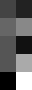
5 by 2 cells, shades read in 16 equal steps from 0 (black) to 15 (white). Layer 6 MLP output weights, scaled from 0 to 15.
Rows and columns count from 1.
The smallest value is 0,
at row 5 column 1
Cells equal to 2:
1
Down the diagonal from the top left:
4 8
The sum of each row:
6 14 6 15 15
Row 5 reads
0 15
